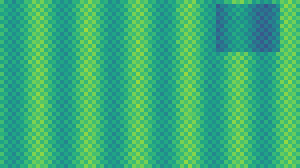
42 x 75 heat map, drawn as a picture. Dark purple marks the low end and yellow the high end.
Odd patch: lower, in the top right. Slope: none. Stripes: upright, repeating 6 times. Ninth with the lowest average: top right.
